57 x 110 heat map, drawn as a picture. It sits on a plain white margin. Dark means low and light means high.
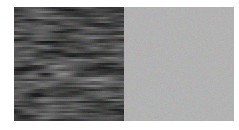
It is made of 1 by 2 panels. Panel 1,1: low, streaked across. Panel 1,2: high, flat.
